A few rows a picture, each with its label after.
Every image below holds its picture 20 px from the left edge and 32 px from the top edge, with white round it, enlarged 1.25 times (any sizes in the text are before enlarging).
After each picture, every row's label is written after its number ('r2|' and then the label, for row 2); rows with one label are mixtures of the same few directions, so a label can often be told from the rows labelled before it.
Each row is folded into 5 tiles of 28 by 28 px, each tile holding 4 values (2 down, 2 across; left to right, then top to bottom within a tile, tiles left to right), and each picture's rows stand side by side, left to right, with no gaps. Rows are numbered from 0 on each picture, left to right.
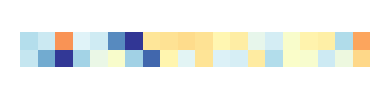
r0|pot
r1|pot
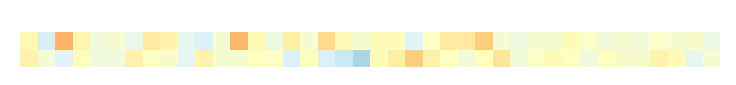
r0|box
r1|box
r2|pot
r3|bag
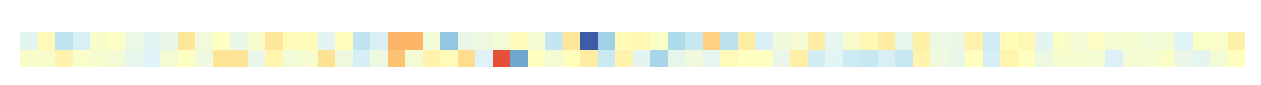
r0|box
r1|pot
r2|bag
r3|box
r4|box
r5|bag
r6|pot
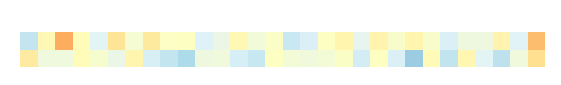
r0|box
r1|pot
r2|pot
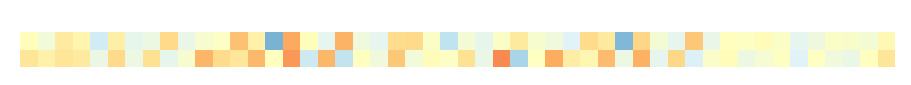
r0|bag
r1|bag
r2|bag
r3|bag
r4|pot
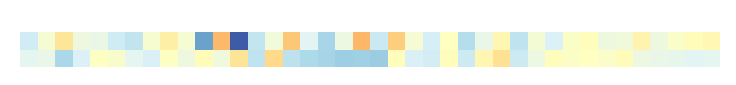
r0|pot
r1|box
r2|bag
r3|box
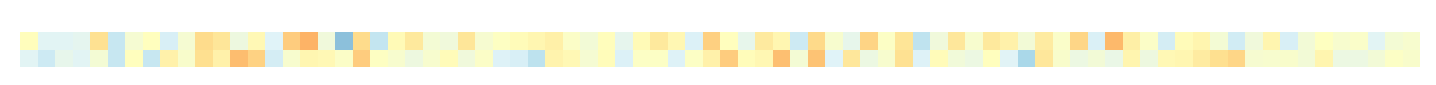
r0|bag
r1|pot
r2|box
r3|pot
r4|bag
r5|bag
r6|box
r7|box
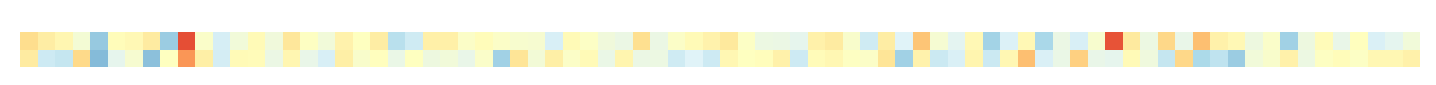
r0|pot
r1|bag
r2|bag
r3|box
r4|pot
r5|bag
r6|box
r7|box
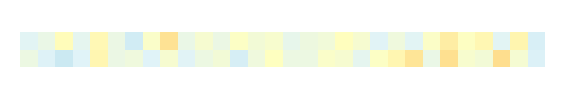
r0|pot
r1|pot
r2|pot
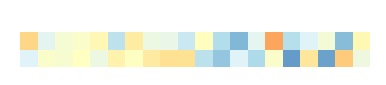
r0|box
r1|bag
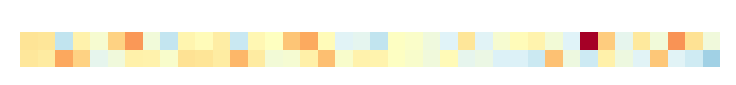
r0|pot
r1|pot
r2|box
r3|box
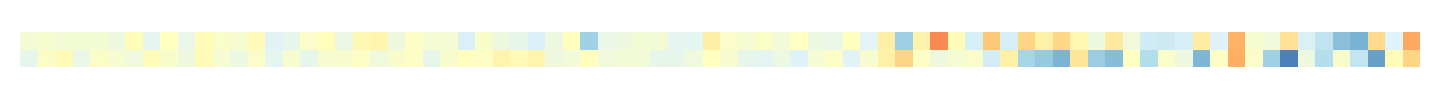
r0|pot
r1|pot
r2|box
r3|box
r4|pot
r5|box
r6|pot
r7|pot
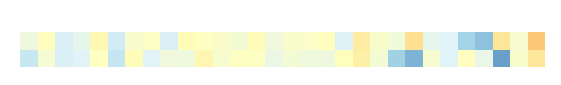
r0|bag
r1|pot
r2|pot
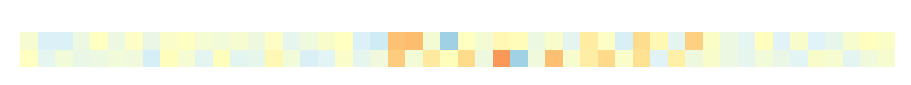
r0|bag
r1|pot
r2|bag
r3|bag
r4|pot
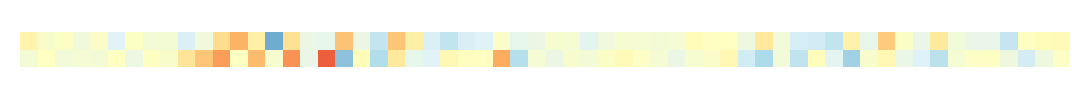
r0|box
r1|bag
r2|bag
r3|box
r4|pot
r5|pot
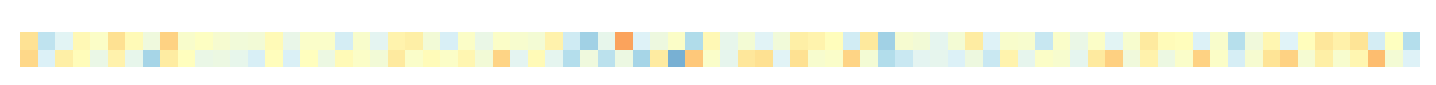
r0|bag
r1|bag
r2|bag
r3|bag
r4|pot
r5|bag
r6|pot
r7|pot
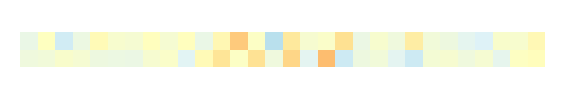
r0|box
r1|bag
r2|pot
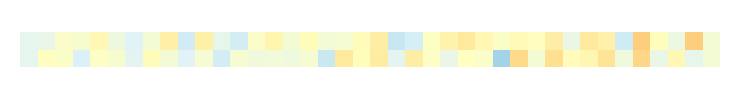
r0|pot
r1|bag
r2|bag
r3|bag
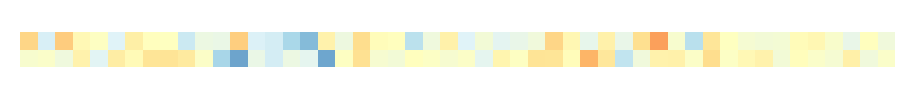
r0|box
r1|pot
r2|box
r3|pot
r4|pot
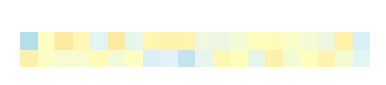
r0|box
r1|pot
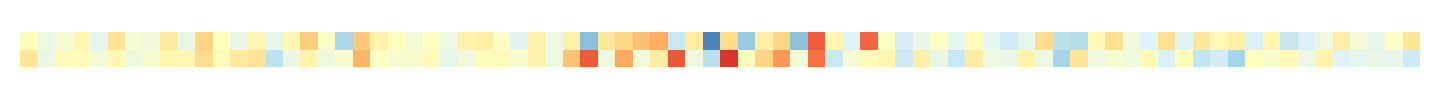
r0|bag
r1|pot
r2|pot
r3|pot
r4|bag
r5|pot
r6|box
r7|box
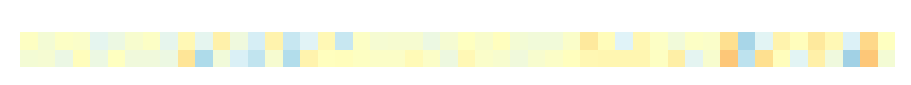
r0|pot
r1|bag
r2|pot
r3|bag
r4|bag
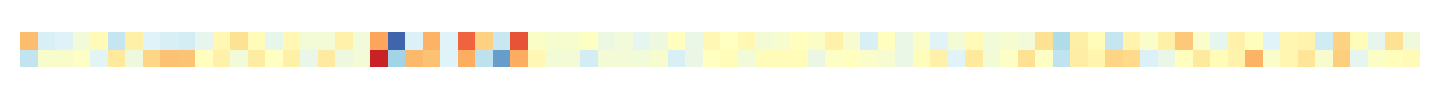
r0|box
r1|bag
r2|bag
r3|pot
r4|pot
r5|pot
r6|pot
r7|bag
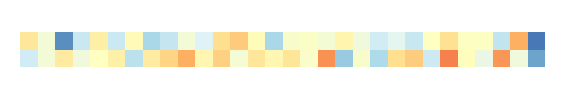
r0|box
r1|bag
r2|pot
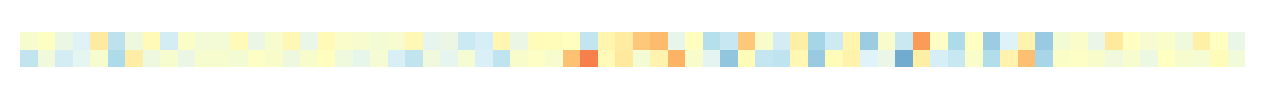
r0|bag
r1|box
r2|pot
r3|pot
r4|bag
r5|bag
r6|box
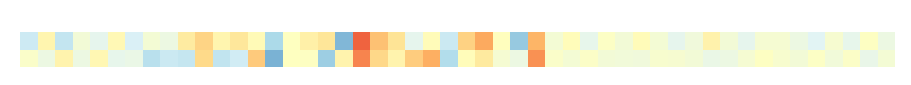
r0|box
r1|pot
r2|pot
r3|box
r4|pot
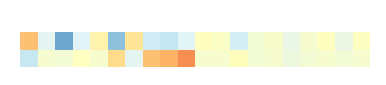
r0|box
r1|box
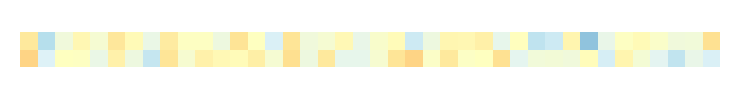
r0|bag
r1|bag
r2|pot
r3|box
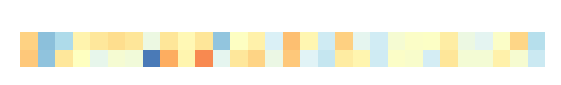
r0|bag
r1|bag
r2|pot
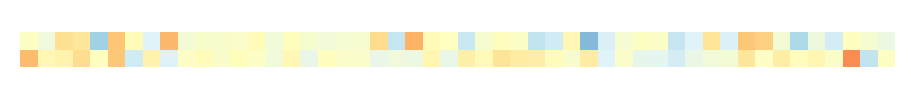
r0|bag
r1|bag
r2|box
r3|box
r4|bag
